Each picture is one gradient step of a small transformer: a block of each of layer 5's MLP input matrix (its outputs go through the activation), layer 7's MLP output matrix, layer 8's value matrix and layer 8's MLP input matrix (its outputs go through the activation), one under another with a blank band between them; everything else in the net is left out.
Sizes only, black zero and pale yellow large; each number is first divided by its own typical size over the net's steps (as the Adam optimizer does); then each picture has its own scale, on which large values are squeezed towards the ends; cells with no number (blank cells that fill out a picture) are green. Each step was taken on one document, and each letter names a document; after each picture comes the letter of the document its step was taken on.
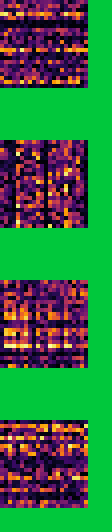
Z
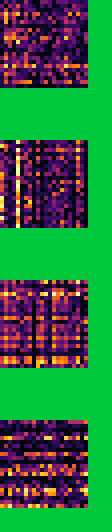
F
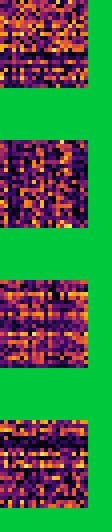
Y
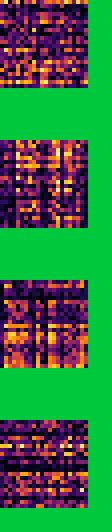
Z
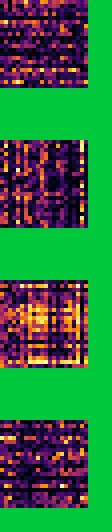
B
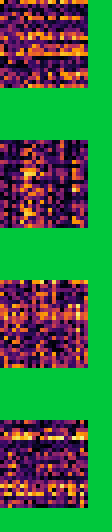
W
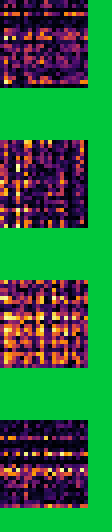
F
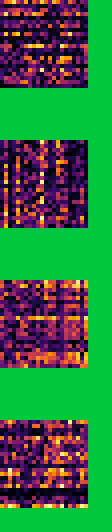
B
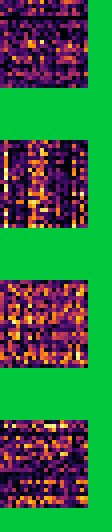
B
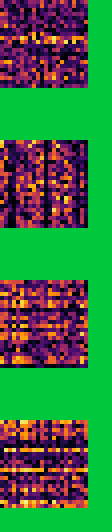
Y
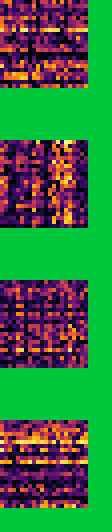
Y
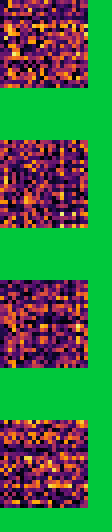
W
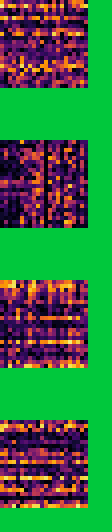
Y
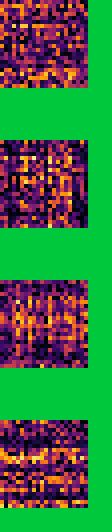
Y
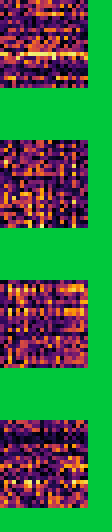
W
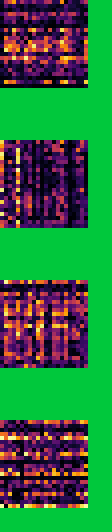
F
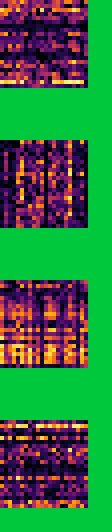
Z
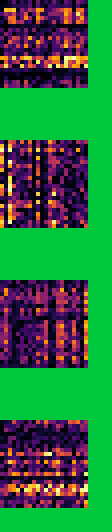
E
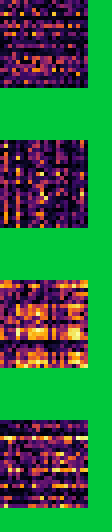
B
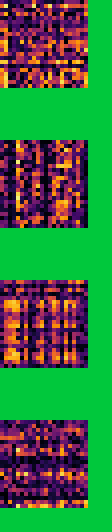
Z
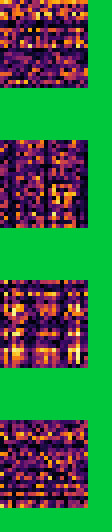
Z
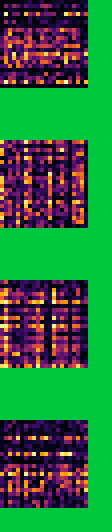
F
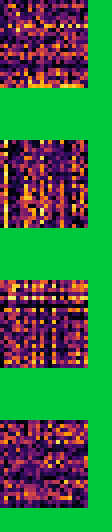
W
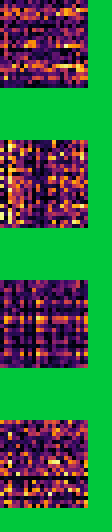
E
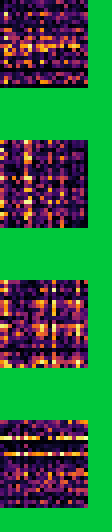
F
